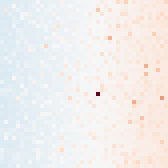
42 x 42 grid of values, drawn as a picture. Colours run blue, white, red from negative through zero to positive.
Roughest part: centre. Odd rows or columns: none. Histogram: skewed, a long tail of high values. Slope: up to the right. Stripes: none. Grain: fine.
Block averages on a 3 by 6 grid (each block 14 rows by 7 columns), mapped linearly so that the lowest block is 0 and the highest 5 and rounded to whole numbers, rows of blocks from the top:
0 1 2 3 4 5 / 0 1 2 3 4 5 / 0 1 2 3 4 5
